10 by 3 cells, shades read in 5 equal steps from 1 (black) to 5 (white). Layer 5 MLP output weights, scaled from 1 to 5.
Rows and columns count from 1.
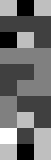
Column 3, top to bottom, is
4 2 2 3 3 3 2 2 4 4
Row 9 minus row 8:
2 -2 2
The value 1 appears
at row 1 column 2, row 3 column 1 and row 10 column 2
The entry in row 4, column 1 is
3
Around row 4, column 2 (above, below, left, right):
4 2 3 3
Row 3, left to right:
1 4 2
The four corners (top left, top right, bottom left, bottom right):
4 4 4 4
